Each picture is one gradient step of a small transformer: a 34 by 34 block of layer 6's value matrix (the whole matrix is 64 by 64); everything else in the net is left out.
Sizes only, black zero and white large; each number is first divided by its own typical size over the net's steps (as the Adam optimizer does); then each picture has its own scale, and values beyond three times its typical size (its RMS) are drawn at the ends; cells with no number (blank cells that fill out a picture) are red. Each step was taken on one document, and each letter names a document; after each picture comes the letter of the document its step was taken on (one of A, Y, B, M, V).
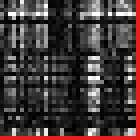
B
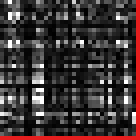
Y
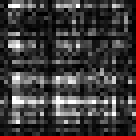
Y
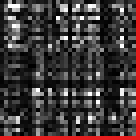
Y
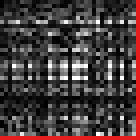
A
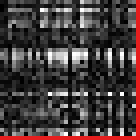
A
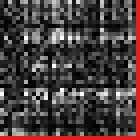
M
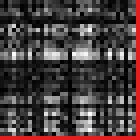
A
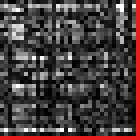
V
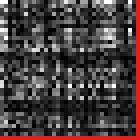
V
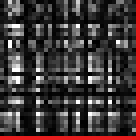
Y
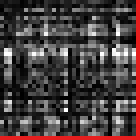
M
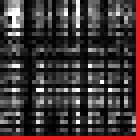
Y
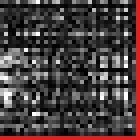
M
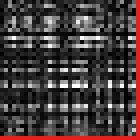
A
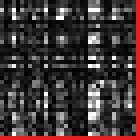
B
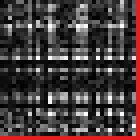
A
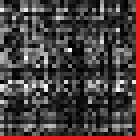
M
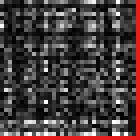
M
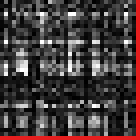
V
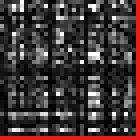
B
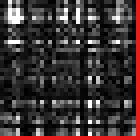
Y
